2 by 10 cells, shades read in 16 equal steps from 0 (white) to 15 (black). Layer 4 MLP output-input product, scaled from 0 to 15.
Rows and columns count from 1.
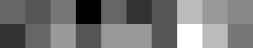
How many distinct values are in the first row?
8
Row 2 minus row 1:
3 -1 -2 -5 -3 -6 0 -4 -2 1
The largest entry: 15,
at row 1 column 4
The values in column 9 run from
4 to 6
